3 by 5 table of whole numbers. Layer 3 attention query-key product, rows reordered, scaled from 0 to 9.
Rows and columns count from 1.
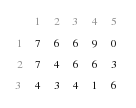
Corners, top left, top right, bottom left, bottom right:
7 0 4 6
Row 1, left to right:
7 6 6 9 0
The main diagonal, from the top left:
7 4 4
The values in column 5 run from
0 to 6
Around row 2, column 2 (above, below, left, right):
6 3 7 6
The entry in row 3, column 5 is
6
